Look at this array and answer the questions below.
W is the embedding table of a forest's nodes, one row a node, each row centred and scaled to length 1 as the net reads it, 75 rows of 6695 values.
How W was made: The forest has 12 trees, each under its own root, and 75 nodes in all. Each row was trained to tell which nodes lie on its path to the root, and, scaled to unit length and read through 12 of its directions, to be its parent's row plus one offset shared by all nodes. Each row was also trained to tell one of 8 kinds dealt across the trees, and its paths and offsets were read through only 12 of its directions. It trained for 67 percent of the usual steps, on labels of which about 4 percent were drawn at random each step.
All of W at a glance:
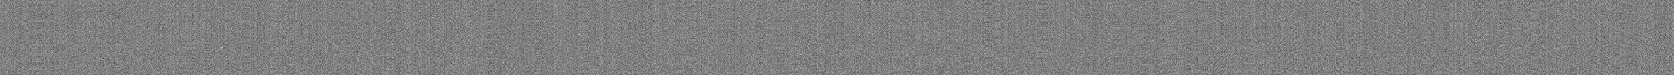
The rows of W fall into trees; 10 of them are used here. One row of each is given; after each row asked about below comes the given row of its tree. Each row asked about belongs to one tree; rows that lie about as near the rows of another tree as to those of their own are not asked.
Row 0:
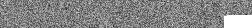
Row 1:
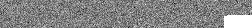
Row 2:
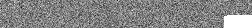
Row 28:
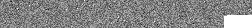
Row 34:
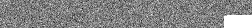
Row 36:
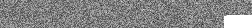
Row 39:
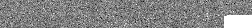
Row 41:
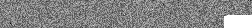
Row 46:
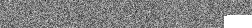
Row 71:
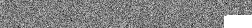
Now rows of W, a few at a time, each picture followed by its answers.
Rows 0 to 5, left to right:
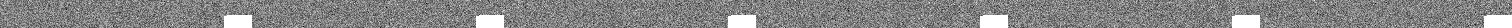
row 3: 39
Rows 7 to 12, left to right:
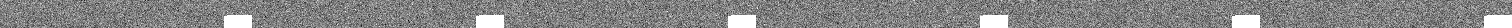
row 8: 28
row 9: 39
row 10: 34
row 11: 2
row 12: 36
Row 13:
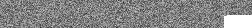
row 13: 71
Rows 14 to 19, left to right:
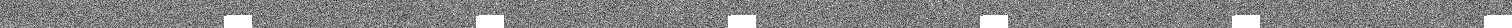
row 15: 46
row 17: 46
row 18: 71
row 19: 28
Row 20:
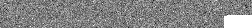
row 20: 1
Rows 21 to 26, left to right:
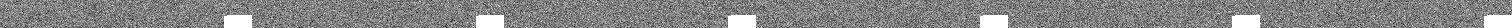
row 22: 39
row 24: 71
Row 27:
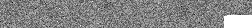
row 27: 28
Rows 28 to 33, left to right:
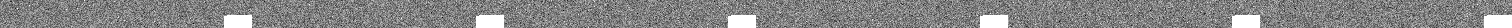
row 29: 36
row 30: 2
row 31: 71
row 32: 36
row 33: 39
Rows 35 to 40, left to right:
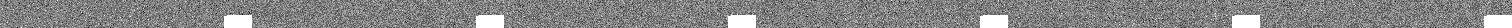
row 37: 0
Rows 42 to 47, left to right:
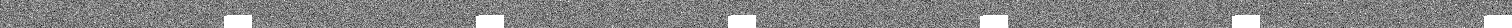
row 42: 36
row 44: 41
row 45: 2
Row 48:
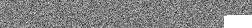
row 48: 34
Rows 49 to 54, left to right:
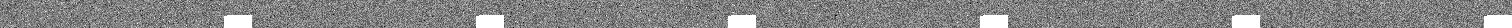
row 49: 28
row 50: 1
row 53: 41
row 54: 2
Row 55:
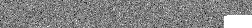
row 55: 1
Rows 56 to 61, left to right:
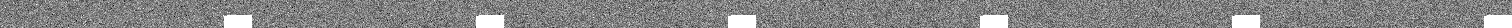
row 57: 39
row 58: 39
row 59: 36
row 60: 0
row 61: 41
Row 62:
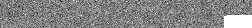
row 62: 28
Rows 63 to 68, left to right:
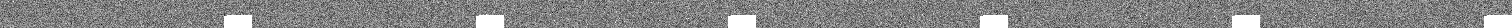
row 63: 28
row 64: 46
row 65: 39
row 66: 2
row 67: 71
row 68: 41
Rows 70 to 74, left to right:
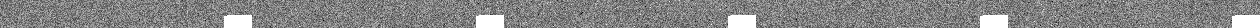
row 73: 41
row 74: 28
